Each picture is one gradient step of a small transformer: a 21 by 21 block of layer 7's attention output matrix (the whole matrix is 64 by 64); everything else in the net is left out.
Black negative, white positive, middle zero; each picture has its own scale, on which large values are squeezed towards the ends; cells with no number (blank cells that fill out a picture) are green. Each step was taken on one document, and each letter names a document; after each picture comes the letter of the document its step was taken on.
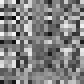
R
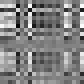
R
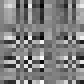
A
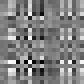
A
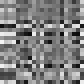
R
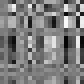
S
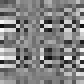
R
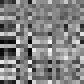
R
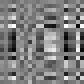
S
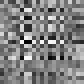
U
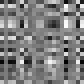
S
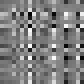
S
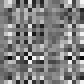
A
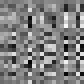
S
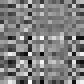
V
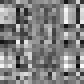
R
